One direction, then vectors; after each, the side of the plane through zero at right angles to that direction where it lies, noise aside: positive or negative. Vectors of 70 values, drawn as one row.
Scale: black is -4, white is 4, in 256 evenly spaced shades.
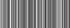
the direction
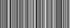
negative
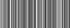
positive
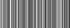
positive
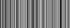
negative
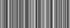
negative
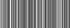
positive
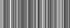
positive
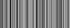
negative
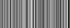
negative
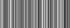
positive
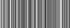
positive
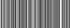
positive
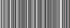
positive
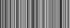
negative
